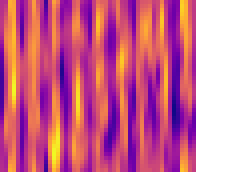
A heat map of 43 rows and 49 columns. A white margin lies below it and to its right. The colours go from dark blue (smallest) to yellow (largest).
Upright stripes repeat 9 times across the table. The histogram is bell-shaped. On average the colour sits 50% of the way up the scale. The grain runs up and down.
